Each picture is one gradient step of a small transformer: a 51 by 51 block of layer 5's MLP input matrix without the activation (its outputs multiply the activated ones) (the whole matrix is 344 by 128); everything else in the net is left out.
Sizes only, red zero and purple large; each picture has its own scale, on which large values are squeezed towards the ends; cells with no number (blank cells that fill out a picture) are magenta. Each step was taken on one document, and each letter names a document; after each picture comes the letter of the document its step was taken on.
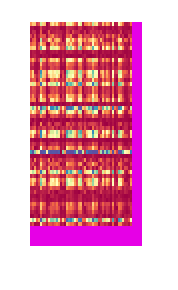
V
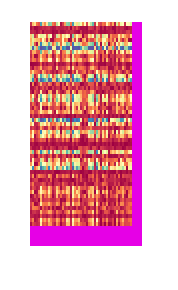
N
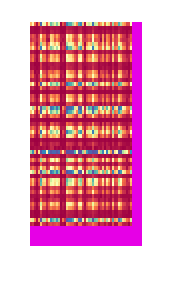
V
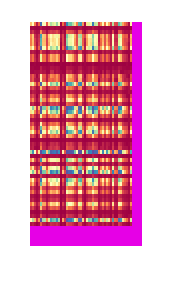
V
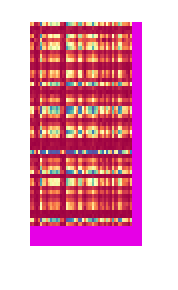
V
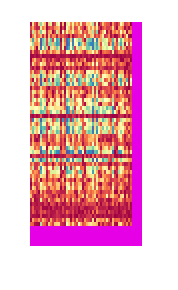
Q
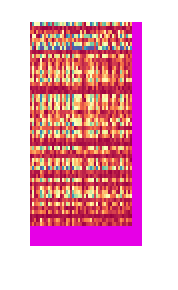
N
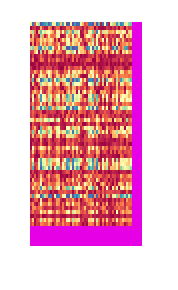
N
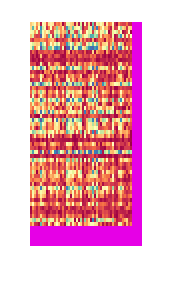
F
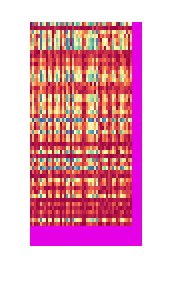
Q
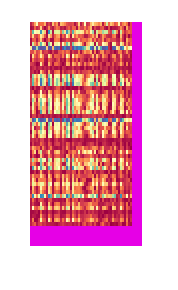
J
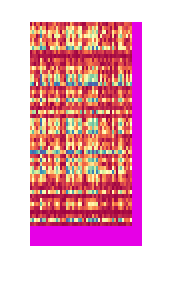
F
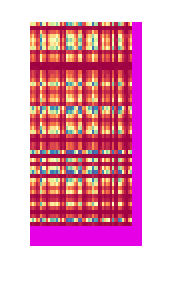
V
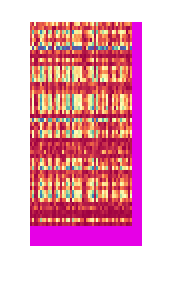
J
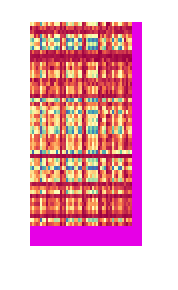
F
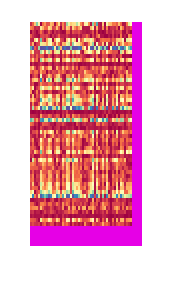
N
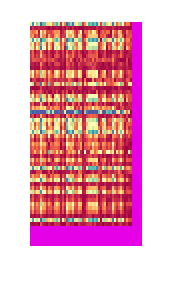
F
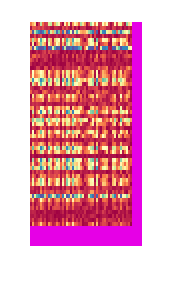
J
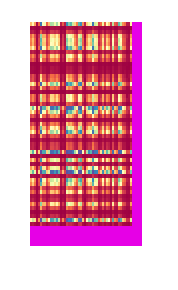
V
